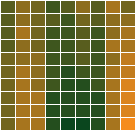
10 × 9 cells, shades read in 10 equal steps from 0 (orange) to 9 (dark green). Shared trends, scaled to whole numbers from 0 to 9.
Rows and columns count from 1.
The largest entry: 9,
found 2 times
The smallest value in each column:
5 3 3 6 6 4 6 3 0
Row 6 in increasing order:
2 3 3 4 5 7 7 7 8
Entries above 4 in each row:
6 6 6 6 5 5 5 5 5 5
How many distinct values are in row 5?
5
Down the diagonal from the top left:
6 4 5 7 7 7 7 3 1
